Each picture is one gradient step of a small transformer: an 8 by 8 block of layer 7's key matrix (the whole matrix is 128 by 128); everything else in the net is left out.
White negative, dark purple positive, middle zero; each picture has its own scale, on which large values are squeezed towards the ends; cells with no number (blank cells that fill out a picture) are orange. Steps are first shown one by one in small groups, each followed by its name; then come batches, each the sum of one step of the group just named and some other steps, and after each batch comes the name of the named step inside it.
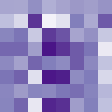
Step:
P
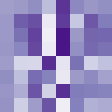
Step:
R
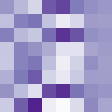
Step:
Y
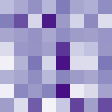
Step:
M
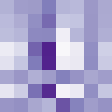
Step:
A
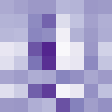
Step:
A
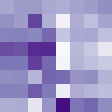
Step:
P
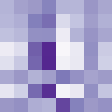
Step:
A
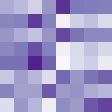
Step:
Y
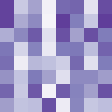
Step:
R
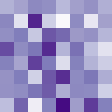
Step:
P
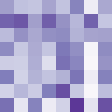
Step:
M
